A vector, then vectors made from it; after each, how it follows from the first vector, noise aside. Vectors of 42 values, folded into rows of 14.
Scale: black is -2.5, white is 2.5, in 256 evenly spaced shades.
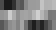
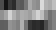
copied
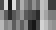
sign-scrambled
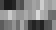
copied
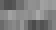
shrunk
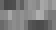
shrunk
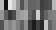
sign-scrambled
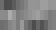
shrunk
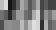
sign-scrambled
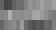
shrunk
